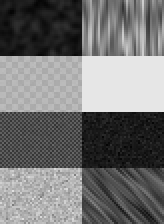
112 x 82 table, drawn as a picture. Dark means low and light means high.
The table splits into 4 rows of 2 panels. Panel 1,1: very low, blotchy, faint in contrast. Panel 1,2: middling, streaked downward, strong in contrast. Panel 2,1: high, checkered, faint in contrast. Panel 2,2: very high, flat. Panel 3,1: low, checkered. Panel 3,2: very low, fine-grained, faint in contrast. Panel 4,1: high, fine-grained. Panel 4,2: low, slanting down to the right.
